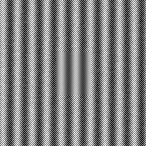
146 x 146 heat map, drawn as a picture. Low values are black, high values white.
Upright stripes repeat 10 times across the table. There is no seam. Neither half mirrors the other. In the centre lies a patch that is calmer than the rest. Overall the values sit about 50% of the way up the scale. The centre is the smoothest part.
